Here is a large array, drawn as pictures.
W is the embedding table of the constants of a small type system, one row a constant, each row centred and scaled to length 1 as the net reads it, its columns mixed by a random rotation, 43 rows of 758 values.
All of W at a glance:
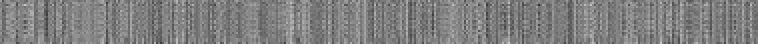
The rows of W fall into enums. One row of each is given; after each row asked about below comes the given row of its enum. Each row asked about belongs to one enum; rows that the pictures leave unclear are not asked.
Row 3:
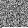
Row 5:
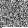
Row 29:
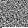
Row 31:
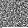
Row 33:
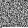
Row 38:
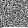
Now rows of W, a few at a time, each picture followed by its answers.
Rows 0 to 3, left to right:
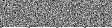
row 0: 38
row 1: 33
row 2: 31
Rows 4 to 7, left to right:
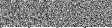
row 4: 5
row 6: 31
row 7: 29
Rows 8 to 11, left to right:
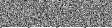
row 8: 33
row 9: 5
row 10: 38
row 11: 3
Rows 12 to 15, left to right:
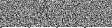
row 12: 29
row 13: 5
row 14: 3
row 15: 29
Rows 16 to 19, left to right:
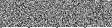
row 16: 31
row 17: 29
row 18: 3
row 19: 5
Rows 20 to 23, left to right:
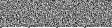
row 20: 29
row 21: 33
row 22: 3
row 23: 33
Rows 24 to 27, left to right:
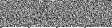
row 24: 29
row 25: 5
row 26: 29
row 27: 33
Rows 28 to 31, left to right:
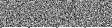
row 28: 3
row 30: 5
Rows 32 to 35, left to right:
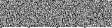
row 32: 3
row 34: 3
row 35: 5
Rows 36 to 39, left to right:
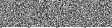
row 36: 31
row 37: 5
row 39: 31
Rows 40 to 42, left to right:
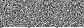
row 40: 38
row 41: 31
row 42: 31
